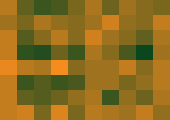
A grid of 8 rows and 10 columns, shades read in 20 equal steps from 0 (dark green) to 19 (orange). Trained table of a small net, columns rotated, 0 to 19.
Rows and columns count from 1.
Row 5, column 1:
18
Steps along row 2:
down up down down up up down down up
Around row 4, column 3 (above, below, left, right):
10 13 3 8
